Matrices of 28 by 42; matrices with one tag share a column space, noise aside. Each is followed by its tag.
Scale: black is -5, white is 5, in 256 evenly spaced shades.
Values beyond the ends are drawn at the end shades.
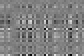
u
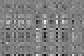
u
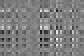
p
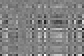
u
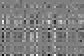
u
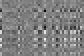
p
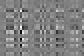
p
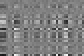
u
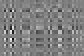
p
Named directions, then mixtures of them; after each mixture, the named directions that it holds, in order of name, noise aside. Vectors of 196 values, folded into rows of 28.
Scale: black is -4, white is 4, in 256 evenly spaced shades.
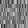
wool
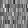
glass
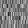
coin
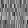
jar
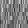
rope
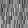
coin, rope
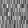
coin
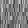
rope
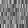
wool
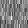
coin, jar, rope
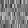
coin, jar, wool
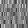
wool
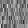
coin, glass, wool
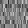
glass, jar, wool
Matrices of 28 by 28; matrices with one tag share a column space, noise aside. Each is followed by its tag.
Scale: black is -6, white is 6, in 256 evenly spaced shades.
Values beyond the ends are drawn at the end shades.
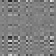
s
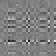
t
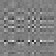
t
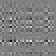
t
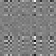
s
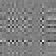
t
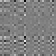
s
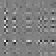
t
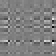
t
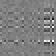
t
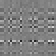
t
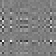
t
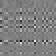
t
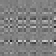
t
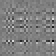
t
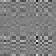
s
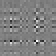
t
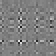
t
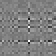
t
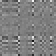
s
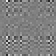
s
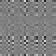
s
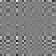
s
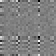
s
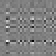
t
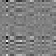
s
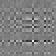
t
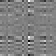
s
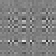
t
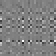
t
